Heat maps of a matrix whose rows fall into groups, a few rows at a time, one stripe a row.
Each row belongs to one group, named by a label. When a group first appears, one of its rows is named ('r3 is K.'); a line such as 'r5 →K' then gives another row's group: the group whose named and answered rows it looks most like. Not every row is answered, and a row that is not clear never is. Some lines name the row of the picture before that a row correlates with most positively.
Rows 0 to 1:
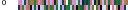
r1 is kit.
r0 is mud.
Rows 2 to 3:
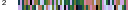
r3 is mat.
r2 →kit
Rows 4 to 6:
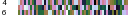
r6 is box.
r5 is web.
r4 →mud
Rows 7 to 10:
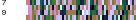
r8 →mud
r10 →box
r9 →mud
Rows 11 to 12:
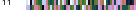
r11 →web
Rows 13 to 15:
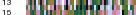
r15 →mat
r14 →mat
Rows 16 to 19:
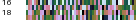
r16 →kit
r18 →box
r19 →box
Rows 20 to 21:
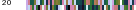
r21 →web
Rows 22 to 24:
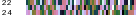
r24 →mud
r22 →kit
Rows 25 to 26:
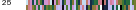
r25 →mud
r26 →box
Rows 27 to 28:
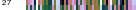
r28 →box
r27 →box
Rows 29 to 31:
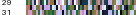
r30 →web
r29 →mat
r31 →box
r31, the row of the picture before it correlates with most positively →28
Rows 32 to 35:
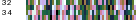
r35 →web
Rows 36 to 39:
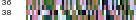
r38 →web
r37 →box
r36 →box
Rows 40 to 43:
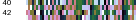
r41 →mud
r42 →mat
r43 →mud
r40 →mat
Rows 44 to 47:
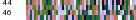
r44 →box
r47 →mat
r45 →box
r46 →web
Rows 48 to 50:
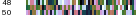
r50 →mat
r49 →kit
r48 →web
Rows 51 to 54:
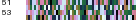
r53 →web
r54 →kit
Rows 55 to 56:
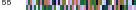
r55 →kit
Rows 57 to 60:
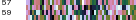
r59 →mat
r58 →mat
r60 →mud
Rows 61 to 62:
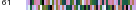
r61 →mud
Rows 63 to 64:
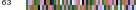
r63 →box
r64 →kit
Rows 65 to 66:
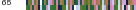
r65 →kit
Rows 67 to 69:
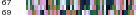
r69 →mud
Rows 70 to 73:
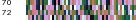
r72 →kit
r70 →kit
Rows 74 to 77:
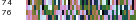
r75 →kit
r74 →kit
